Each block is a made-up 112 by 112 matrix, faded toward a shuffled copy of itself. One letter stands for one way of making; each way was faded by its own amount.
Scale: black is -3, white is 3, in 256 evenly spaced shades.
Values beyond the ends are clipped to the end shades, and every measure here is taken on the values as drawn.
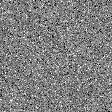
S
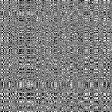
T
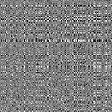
T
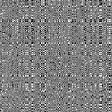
T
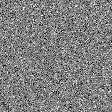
S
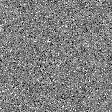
S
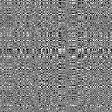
T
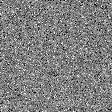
S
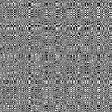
T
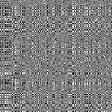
T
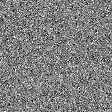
S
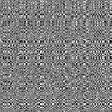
T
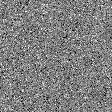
S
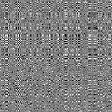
T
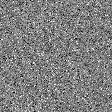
S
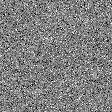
S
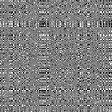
T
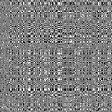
T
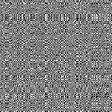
T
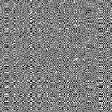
T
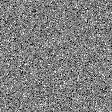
S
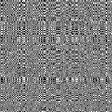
T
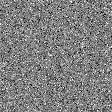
S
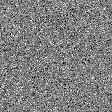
S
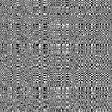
T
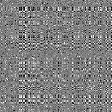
T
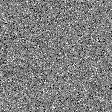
S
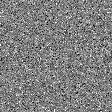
S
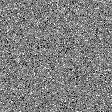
S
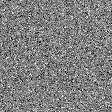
S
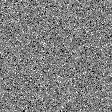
S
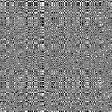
T
